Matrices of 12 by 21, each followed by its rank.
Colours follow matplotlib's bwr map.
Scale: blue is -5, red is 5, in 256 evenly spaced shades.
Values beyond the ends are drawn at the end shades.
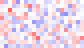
full rank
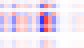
one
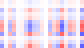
one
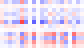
two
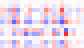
two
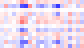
two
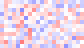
full rank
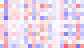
two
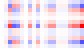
one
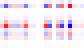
one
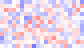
full rank
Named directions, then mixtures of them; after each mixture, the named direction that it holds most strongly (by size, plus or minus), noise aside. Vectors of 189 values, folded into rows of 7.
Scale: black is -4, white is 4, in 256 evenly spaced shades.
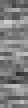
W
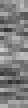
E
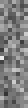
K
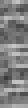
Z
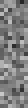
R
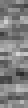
W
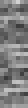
Z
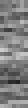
E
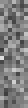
K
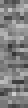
Z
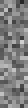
R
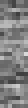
W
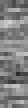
W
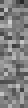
R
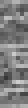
Z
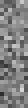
R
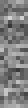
Z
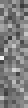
K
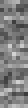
Z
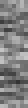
E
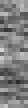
E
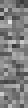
R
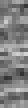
Z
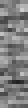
E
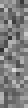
K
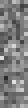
K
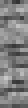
Z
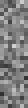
R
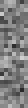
R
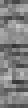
Z
